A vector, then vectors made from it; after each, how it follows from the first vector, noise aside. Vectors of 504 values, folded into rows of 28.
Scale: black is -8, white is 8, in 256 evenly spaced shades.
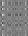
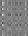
copied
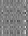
reversed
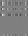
partly zeroed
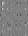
partly zeroed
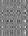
reversed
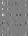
partly zeroed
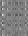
copied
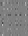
partly zeroed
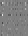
partly zeroed
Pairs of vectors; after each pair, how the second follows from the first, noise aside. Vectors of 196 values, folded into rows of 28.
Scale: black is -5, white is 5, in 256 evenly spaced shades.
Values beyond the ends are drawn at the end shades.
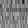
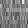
negated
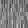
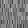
sign-scrambled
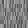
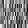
scaled up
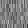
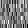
scaled up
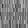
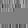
partly zeroed
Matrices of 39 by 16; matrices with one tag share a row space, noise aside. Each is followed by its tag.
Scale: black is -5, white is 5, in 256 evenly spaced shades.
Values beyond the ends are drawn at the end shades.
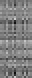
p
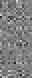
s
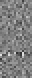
s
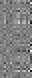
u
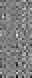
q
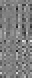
q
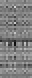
p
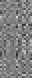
q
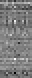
p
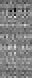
p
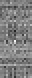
p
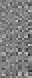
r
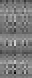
p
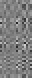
q
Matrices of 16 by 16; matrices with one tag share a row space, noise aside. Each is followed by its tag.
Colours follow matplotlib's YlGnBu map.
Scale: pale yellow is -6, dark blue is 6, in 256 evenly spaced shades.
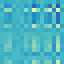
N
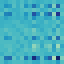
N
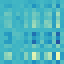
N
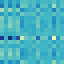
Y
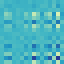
N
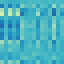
Y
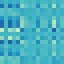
Y
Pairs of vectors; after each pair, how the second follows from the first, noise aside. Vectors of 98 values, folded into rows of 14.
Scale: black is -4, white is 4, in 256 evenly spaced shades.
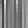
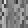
sign-scrambled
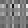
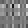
copied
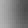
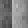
wrapped around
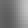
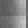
wrapped around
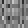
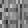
wrapped around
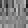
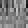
copied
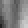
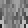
sign-scrambled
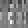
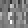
copied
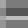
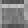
wrapped around
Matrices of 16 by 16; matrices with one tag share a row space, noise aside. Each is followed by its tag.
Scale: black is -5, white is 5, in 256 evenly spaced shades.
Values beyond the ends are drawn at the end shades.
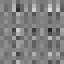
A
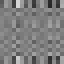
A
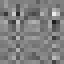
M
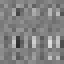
A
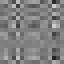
M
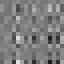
A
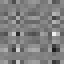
M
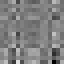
M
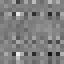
A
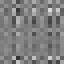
A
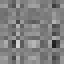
M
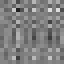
A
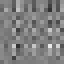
A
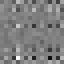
A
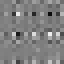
A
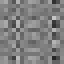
M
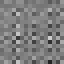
A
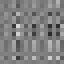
A
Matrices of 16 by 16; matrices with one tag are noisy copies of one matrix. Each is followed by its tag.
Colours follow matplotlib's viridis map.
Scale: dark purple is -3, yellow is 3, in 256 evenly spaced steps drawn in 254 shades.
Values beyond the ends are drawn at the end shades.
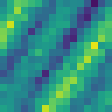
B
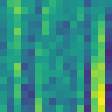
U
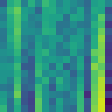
U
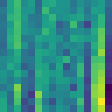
U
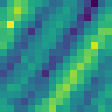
B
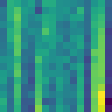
U
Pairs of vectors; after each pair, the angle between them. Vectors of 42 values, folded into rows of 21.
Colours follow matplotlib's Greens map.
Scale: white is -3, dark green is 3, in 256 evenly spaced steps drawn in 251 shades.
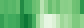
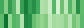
partly aligned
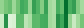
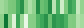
partly aligned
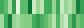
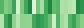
nearly parallel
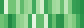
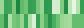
orthogonal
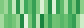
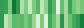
orthogonal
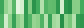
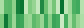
nearly opposite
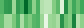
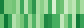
partly opposed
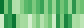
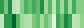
nearly parallel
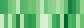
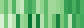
partly aligned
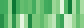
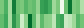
nearly parallel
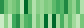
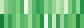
nearly opposite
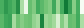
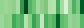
nearly opposite
